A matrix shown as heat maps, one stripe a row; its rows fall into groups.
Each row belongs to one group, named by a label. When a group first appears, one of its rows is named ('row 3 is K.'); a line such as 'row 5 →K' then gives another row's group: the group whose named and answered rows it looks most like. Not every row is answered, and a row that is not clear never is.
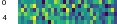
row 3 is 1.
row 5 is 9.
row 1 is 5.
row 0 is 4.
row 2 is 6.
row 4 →4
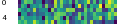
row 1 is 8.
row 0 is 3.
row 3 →8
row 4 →4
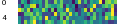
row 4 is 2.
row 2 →6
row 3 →3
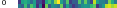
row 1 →2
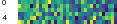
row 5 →6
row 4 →2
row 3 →3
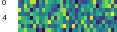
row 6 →9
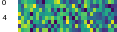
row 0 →4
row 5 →6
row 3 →9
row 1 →5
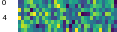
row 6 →4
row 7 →4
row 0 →3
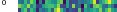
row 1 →4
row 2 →8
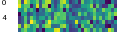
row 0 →1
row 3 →8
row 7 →4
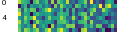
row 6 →6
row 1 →8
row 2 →2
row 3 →9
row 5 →9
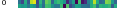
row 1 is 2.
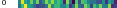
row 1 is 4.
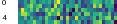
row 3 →4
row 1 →3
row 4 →2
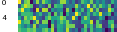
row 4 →5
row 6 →6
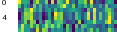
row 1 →9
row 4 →3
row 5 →8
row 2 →3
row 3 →3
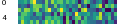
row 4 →4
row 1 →8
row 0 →5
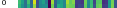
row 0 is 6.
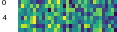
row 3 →4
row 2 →6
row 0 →4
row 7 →4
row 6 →4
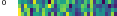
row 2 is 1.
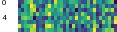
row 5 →2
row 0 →3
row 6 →4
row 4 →3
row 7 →2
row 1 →5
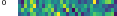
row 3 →8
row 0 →2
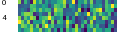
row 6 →1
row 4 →2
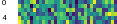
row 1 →9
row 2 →6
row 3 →8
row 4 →9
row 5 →6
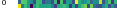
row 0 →3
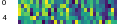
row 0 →1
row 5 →3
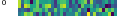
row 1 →1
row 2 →8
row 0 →9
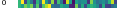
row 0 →6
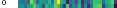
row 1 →4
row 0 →8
